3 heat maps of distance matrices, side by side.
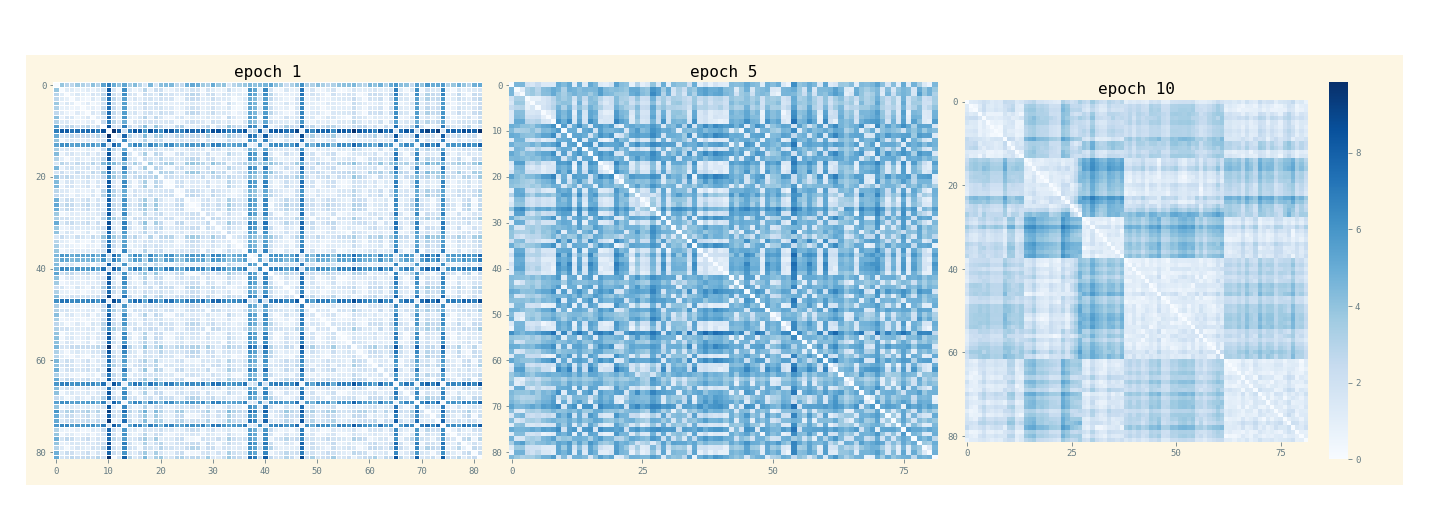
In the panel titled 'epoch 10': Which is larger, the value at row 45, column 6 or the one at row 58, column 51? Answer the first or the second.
the first
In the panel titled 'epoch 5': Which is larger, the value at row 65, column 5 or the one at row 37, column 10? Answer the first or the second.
the second
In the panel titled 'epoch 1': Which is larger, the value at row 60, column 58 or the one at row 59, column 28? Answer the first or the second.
the first
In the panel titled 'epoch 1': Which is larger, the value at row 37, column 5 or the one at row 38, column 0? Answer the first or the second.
the first
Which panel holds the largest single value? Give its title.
epoch 1
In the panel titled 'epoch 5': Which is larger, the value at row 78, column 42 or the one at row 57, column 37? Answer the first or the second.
the second
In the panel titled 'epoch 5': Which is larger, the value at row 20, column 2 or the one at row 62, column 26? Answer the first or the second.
the first
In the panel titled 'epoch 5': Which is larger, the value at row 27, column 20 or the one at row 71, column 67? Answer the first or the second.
the first
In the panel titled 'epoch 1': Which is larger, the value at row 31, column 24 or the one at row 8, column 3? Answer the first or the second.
the first
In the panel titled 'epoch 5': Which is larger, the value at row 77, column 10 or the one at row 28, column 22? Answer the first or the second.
the second
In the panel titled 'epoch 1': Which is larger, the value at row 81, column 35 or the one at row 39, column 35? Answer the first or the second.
the first
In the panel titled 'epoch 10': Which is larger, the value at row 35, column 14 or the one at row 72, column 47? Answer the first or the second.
the first
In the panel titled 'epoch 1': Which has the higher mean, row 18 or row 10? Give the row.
10
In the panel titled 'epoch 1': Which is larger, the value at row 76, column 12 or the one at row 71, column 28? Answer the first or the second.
the second
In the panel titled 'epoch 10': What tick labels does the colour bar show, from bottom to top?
0, 2, 4, 6, 8
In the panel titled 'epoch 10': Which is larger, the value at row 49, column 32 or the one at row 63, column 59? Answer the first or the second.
the first
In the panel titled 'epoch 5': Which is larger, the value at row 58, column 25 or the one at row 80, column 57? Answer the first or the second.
the second
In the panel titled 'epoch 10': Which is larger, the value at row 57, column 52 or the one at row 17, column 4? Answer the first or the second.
the second
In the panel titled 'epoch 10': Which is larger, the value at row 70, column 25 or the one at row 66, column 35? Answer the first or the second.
the first
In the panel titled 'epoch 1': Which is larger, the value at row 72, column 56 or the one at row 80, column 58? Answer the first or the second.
the second
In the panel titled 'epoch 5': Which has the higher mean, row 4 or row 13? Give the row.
13
